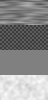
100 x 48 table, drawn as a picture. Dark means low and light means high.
It is made of 4 by 1 panels. Panel 1,1: middling, streaked across. Panel 2,1: low, checkered. Panel 3,1: middling, flat. Panel 4,1: very high, blotchy, faint in contrast.
